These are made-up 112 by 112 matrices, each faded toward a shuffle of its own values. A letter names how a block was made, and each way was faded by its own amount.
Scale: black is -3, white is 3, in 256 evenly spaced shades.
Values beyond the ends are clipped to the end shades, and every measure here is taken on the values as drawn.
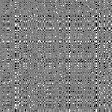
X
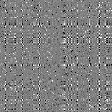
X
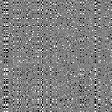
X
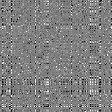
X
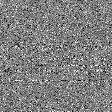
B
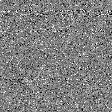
B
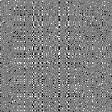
X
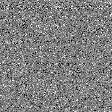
B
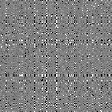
X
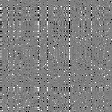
X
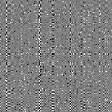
X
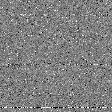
B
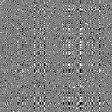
X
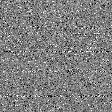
B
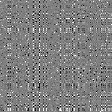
X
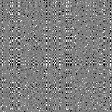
X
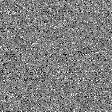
B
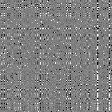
X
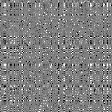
X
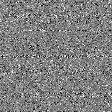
B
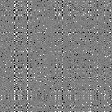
X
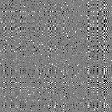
X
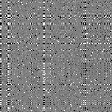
X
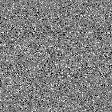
B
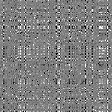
X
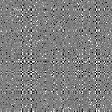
X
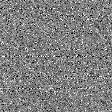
B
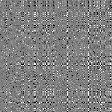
X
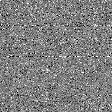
B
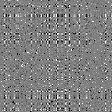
X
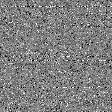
B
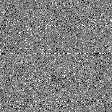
B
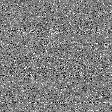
B
